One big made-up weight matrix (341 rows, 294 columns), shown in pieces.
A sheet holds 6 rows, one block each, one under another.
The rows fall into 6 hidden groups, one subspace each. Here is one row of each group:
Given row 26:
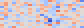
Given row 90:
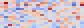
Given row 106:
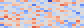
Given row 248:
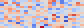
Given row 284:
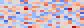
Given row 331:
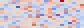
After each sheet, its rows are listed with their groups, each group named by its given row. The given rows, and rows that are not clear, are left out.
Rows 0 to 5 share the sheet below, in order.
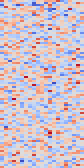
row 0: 248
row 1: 106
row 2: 90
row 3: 331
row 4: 26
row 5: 331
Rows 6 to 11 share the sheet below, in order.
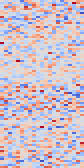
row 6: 284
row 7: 90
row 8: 248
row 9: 284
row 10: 331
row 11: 331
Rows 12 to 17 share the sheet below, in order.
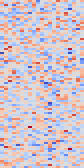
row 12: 26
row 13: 284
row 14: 331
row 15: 26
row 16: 331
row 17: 248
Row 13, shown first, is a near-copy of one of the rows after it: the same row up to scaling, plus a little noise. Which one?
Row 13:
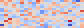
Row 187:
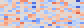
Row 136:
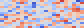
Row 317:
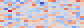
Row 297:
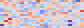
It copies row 297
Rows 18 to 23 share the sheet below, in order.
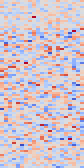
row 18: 26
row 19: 26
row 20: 284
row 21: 284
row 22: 90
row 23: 90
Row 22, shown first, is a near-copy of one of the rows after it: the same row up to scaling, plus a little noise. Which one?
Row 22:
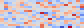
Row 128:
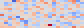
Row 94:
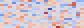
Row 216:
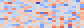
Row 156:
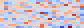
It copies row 156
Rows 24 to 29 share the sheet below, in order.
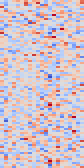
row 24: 106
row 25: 248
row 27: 26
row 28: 331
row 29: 26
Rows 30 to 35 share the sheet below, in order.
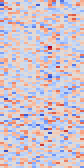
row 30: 248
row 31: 26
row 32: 26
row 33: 26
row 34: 284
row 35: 106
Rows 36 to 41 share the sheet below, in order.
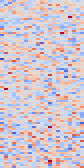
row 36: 90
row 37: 106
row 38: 26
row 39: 26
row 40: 331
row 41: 26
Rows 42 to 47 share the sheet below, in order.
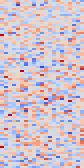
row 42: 248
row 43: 106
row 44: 284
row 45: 90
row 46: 90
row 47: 106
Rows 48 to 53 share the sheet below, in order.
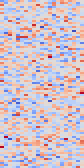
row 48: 248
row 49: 331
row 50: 106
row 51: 106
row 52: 248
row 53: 106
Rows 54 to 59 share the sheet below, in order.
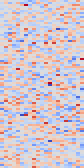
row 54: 90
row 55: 106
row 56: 331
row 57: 106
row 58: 284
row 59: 106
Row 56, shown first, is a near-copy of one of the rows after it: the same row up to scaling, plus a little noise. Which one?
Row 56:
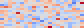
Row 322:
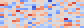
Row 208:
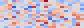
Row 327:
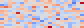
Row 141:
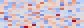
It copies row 327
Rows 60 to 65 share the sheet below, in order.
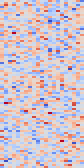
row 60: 26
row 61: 26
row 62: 106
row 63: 331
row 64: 106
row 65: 284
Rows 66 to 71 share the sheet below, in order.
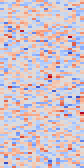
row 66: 248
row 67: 90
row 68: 26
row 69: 90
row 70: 106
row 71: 26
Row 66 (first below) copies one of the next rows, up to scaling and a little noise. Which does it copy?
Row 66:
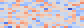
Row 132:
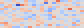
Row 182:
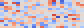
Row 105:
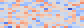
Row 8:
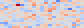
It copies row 105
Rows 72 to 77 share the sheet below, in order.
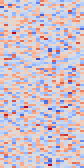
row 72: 106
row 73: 26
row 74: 90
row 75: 90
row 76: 90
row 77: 26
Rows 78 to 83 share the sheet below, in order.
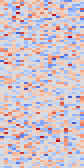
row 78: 284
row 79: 248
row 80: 248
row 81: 90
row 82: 284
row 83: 106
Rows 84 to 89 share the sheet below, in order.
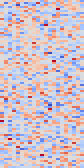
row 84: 248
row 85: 248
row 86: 284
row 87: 26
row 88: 248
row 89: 331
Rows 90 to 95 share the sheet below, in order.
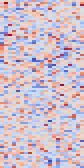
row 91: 331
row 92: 248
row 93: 284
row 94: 90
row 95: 26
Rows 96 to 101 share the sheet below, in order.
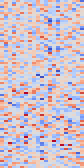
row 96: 26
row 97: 26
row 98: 331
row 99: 331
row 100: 284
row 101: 284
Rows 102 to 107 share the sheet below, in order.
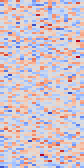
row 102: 248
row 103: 106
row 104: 284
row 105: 248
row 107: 90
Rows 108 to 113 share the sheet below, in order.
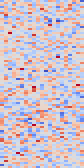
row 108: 26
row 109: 331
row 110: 106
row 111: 284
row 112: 331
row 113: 284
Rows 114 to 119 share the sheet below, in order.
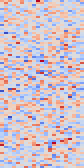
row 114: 284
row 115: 26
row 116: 106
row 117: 106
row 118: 331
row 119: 248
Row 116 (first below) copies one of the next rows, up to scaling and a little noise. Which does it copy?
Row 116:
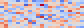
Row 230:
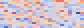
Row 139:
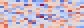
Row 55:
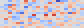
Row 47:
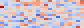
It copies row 139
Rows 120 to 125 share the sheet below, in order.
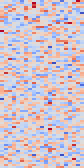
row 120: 284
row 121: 26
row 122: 90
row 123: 90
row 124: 331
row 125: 331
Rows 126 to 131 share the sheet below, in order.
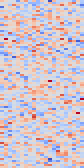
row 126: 106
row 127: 106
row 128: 90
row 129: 90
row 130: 284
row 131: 26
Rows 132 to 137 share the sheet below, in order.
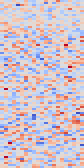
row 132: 248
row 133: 284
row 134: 284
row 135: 26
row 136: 284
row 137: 90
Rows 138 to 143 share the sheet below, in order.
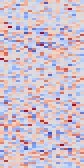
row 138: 248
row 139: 106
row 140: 26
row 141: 331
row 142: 26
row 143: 284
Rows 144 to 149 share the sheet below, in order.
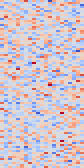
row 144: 106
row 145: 331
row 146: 331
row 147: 106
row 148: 284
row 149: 284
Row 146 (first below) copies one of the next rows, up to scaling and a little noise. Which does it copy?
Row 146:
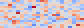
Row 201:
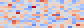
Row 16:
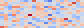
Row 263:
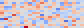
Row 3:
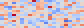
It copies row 201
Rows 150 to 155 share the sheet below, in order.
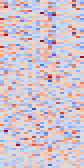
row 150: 90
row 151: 90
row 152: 26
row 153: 331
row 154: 331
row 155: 248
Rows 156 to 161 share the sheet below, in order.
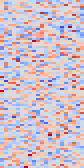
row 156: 90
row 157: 331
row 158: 248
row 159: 106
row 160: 26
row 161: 331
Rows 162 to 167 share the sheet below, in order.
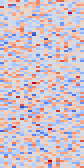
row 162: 106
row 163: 284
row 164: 106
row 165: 284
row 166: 331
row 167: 26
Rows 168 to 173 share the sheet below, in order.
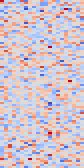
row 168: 284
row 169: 90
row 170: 284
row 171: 26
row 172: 26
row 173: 331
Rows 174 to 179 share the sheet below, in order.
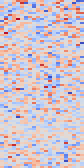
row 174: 284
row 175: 90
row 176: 26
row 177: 248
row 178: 248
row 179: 26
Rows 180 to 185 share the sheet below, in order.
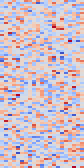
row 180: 90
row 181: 106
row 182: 248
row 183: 331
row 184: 90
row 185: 284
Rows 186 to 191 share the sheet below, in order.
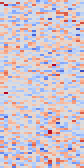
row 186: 26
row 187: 284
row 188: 331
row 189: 90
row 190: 26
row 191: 26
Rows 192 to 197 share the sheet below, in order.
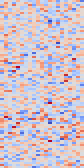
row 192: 26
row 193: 331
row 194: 331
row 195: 90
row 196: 331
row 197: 106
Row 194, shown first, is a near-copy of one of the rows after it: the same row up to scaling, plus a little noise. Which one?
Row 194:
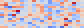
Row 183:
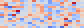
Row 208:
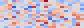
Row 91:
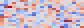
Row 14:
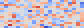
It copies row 183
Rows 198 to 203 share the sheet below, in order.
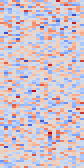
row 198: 248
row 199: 331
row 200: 90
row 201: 331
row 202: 26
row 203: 248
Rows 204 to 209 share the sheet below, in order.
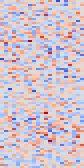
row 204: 106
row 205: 26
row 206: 26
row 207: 331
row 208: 331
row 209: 106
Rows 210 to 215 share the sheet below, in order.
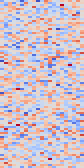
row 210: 284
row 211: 106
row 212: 248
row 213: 248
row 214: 284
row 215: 90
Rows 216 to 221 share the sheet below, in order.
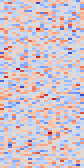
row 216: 90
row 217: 284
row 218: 284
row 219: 284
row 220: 26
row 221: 331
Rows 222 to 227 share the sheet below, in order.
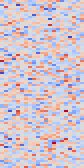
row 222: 248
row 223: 248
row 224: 331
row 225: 248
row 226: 248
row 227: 248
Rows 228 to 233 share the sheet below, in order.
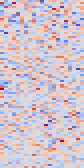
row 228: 331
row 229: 26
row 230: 106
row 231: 248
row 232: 90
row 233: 248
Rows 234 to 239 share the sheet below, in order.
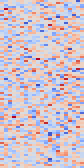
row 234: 90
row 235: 284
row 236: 90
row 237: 284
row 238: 26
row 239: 26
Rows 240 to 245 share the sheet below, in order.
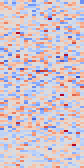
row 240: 90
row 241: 248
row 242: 106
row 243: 284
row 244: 331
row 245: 90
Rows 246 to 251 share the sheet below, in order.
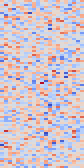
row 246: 26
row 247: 106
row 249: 26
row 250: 331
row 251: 248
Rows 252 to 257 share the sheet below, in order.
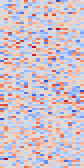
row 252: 106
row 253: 106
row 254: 248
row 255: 284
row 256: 106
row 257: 331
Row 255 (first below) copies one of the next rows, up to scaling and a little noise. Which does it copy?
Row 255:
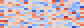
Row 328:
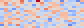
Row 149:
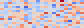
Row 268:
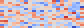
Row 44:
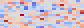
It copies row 268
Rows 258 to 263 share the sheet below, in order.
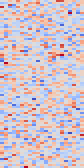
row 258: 106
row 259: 90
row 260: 248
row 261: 331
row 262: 90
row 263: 331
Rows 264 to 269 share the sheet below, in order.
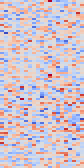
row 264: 106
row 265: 26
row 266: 26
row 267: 284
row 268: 284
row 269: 26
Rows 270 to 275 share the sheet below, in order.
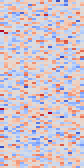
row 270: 106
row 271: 26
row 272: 284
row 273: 284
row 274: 106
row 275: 106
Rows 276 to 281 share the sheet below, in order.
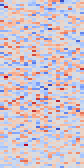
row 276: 248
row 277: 106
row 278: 284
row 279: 106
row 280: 106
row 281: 90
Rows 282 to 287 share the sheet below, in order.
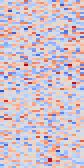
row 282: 284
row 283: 106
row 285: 106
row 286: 248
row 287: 26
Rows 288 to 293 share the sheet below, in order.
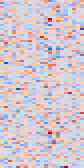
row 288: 26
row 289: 26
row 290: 248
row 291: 248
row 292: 26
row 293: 248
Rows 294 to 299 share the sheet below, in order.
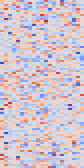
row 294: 331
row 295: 331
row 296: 106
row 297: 284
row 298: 284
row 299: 90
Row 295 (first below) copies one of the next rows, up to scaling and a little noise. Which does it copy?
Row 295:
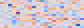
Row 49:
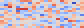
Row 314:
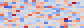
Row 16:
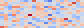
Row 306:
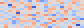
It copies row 306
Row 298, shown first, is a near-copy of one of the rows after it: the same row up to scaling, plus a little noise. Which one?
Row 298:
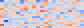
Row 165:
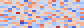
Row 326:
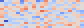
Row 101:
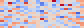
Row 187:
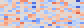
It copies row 326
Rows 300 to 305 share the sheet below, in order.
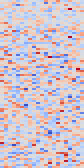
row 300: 248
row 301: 248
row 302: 106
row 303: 90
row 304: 26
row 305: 26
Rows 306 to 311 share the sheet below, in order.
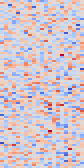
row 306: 331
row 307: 90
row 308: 284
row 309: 26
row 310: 26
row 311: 26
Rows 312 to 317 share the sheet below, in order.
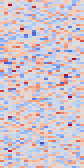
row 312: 331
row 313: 284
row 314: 331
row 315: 106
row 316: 106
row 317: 284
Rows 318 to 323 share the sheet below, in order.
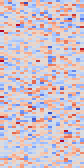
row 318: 90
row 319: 26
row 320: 248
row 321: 331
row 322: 331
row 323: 284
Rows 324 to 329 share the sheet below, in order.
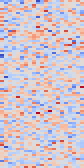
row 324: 284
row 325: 90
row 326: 284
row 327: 331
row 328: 284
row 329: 248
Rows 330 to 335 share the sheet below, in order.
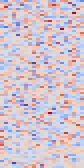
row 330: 90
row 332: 331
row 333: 90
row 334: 106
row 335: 248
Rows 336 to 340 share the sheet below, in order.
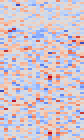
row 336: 248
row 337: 90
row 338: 26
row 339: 106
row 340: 26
